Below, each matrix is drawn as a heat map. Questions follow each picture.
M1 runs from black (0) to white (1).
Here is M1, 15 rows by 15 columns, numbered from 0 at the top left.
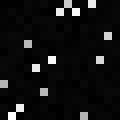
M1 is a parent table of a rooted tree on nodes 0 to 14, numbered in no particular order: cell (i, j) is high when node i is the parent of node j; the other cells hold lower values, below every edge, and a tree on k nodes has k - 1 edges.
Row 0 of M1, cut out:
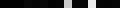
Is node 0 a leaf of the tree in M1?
no
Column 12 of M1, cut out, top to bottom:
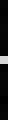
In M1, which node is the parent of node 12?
7
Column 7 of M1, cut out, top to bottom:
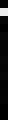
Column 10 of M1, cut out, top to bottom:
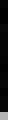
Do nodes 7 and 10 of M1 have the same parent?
no
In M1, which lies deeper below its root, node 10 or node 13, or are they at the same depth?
node 13
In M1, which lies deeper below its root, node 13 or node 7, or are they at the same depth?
node 13
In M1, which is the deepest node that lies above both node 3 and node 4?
0
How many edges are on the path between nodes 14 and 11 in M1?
3
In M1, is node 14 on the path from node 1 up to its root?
yes
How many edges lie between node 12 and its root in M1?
3
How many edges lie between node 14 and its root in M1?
0
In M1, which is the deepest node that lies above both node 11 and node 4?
0
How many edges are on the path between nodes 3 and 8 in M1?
4
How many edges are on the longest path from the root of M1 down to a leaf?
6
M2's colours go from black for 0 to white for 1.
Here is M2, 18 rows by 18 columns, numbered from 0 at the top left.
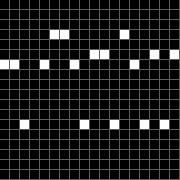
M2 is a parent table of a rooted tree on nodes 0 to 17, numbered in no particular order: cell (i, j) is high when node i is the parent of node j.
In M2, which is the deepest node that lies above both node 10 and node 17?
5
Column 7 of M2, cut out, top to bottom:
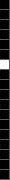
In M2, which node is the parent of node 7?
6
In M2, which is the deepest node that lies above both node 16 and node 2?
12
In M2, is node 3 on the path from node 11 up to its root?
yes
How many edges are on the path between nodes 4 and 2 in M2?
4
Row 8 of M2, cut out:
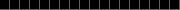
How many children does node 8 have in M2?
0
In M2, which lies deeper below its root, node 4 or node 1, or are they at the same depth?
the same depth
